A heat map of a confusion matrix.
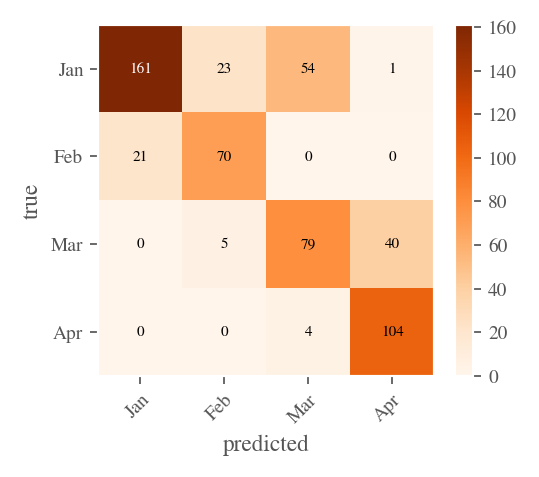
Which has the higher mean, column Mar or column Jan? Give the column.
Jan
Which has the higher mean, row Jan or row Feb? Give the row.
Jan
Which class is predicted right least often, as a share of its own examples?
Mar
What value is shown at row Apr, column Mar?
4
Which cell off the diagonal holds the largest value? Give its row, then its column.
Jan, Mar
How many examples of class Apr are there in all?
108
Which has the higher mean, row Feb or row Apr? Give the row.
Apr
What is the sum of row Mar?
124
